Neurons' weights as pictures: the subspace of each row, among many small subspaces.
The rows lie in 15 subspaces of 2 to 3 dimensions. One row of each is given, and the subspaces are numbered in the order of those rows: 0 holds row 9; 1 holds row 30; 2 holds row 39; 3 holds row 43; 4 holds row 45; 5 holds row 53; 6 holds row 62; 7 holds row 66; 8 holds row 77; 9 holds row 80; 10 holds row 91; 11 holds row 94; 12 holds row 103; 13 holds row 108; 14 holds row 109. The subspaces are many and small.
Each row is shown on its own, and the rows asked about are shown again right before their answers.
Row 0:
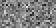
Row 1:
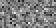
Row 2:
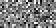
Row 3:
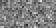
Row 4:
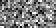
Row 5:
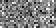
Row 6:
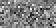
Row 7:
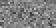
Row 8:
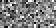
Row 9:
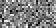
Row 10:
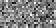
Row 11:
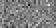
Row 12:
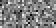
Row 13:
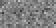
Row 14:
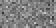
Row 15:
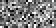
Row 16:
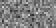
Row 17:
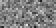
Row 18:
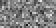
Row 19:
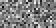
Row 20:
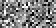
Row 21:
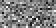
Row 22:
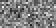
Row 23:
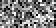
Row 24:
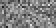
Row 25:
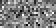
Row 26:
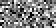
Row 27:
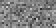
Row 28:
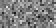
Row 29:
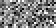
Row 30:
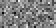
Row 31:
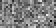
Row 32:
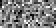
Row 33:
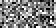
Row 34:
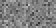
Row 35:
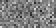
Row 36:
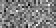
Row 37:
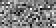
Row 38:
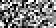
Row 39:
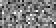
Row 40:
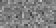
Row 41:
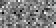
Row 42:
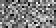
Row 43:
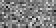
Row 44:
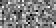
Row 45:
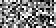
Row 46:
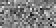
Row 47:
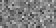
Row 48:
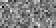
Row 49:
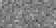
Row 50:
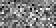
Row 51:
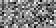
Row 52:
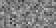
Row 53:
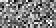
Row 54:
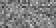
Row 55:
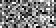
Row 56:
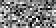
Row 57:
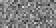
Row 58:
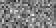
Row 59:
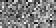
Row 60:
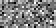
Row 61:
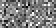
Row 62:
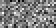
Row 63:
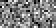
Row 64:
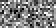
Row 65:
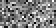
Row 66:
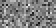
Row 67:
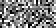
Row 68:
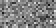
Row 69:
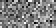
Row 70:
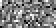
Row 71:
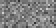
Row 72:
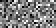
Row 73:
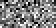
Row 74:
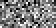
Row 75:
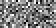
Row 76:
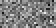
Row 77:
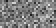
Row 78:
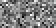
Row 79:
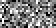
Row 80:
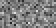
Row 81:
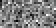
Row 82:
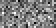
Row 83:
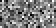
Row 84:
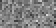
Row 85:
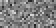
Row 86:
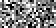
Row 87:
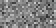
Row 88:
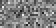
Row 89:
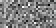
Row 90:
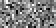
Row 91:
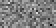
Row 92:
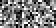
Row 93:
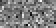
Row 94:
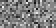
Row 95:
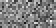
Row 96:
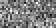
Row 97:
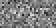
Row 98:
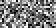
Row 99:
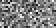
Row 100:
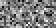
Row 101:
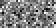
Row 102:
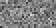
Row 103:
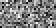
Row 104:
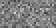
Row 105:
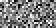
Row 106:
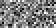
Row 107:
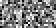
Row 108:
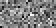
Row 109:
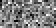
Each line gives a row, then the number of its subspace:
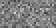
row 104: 8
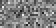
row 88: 6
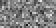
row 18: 9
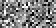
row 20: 7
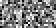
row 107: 2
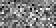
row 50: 13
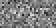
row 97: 8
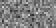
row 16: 11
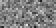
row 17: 9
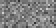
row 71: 8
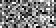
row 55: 4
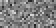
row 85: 10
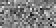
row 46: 13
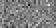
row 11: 0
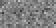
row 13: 1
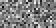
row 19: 11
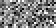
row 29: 6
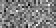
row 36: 0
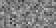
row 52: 9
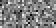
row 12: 2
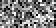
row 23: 2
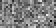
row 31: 14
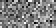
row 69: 12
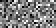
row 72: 5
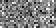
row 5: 4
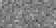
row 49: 14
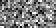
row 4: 9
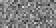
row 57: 5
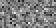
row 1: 9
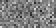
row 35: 4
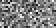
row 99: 10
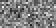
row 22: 12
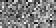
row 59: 12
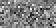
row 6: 13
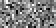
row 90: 10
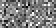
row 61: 7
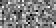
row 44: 2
